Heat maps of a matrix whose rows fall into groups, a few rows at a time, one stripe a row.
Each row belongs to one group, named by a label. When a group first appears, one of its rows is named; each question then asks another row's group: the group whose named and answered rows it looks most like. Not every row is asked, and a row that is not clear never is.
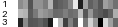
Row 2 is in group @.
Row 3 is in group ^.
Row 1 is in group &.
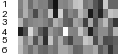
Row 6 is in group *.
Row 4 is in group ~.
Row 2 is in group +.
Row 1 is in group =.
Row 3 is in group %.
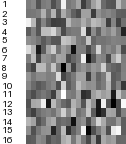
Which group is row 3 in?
*
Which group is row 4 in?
&
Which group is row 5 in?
^
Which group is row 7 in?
&
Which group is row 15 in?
&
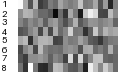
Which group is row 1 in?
*
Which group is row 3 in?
&
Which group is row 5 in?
@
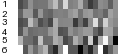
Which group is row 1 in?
~
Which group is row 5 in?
%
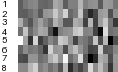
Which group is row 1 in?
^
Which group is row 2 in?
~
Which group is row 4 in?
=
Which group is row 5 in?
*
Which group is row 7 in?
~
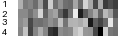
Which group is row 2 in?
&
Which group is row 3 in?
+
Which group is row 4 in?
=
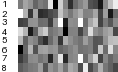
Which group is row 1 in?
+
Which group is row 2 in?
*
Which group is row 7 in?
^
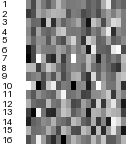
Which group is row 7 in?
~
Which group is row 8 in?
@
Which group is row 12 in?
%
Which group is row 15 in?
%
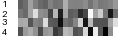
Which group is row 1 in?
~
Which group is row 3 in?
@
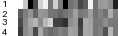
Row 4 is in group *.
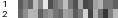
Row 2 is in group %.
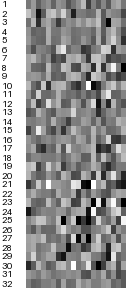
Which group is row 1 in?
&
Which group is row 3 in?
=
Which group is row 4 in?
%
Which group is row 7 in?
*
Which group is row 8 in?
%
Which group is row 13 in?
~
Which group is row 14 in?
@
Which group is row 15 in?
~
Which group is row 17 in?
+
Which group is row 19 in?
@
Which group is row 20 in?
%
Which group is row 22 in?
+
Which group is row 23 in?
%
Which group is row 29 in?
=
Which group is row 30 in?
~
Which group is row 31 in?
*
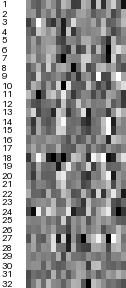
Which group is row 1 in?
%
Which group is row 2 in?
@
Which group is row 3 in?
~
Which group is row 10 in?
+
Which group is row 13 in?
&
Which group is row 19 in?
^
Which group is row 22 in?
%
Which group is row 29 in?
+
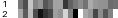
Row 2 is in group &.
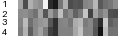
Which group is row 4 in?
=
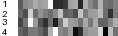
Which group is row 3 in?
~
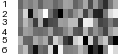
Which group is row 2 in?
@
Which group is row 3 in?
*
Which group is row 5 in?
%
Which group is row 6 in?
+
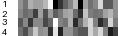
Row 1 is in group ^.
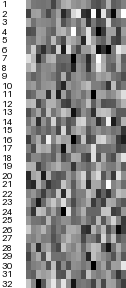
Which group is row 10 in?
=
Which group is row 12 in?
@
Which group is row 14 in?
@
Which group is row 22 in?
+
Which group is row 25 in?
%
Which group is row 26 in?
*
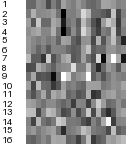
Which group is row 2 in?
=
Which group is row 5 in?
%
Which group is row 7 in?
%
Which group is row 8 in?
~
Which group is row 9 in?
^
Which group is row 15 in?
=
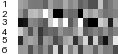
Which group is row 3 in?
~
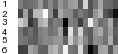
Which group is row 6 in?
~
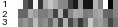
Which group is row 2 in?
^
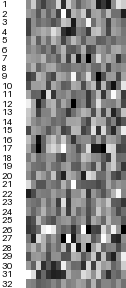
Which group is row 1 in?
+
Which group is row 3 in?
^
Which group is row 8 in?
@
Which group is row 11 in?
%
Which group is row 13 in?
@
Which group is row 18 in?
=
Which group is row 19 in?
%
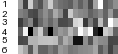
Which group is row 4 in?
=
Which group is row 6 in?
*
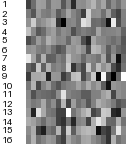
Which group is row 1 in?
^
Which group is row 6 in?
*
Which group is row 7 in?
*
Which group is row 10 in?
=
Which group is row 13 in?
^
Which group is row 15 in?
+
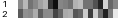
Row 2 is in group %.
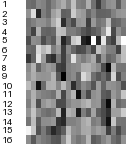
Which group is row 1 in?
~
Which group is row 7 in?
~
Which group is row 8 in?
=
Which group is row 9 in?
=
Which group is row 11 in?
+
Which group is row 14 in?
=
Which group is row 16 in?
^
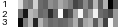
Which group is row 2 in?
^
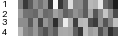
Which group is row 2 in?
%
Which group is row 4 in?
*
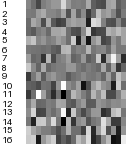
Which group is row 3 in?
*
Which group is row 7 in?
%
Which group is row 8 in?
*
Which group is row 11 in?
~
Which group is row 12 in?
&
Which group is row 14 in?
^
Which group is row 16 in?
@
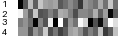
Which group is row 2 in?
*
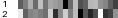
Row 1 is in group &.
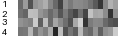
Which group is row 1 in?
@
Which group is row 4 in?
+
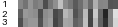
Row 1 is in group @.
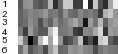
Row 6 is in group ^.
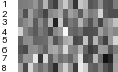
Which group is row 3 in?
+
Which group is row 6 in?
~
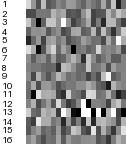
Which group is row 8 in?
^
